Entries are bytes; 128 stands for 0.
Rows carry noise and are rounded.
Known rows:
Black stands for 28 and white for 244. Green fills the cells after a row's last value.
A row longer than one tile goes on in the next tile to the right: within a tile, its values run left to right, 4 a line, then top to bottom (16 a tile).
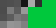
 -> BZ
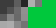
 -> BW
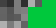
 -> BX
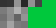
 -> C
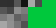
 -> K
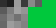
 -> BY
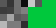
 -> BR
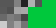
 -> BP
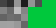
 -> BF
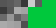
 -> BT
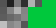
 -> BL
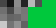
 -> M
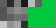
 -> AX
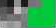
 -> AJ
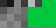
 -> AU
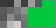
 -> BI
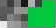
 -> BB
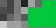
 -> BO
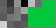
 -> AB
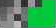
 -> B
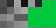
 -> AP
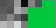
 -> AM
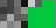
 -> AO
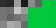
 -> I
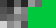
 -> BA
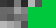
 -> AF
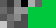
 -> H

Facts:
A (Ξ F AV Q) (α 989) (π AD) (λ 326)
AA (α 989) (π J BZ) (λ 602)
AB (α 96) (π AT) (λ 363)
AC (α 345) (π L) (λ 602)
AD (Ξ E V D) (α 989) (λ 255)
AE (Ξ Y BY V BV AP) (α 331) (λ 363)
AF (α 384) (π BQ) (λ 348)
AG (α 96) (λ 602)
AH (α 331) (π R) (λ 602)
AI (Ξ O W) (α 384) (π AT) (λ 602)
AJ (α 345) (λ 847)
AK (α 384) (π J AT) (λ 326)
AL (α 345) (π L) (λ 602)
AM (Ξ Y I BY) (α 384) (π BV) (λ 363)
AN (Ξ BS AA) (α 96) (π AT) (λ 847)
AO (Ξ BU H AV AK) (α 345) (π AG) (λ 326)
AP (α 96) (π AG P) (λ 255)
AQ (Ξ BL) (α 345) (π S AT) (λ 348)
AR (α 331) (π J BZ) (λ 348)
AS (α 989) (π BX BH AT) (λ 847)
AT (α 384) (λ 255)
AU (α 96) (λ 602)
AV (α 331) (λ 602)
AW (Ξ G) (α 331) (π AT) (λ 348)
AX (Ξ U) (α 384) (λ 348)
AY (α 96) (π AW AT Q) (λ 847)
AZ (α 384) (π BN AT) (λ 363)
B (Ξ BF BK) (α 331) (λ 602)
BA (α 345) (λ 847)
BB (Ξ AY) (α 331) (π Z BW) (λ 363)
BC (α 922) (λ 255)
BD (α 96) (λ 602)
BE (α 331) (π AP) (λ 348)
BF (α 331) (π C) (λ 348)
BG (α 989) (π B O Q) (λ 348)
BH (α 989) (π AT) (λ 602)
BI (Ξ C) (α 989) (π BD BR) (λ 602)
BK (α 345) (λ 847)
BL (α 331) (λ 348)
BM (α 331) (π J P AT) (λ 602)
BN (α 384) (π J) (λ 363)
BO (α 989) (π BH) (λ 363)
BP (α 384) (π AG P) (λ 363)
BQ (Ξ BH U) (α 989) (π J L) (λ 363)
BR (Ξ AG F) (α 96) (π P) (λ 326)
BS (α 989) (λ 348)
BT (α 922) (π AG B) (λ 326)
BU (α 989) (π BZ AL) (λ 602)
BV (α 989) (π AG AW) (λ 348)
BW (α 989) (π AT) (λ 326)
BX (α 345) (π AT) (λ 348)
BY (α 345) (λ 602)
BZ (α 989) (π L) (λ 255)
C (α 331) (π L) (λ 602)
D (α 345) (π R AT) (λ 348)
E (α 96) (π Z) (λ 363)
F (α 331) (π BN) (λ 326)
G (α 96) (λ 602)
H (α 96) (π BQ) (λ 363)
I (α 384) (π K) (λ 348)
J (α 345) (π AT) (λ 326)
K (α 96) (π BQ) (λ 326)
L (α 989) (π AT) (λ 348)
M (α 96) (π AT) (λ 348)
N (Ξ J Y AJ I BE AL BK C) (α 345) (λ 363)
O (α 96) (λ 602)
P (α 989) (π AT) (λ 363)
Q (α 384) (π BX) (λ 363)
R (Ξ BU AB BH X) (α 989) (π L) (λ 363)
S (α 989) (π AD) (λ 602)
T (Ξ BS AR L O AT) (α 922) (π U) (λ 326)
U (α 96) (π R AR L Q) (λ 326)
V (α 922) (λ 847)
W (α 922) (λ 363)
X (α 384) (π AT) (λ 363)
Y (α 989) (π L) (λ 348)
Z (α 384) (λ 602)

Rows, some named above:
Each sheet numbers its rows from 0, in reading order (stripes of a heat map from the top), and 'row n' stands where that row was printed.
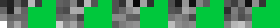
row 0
AN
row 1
BP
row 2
AP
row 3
E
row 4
AD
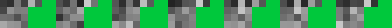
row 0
Z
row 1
BU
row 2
BG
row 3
O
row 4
BE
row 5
BE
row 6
AR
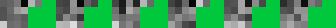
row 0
Q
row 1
N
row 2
AY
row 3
U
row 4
AM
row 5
J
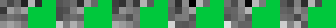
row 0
BC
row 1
P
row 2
Z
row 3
AB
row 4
X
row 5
AW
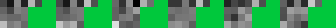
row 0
M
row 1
AQ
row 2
AB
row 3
AC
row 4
L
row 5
AV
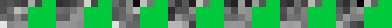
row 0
W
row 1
AA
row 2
X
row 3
A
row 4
D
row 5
S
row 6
U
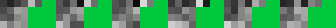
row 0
BS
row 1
F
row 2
AK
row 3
T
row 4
AS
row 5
Y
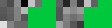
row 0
X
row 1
AV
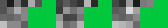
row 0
BL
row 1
AT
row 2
V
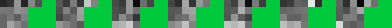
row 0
AL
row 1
BH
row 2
N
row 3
BV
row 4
AE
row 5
AI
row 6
AB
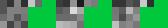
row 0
AG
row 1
V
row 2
AR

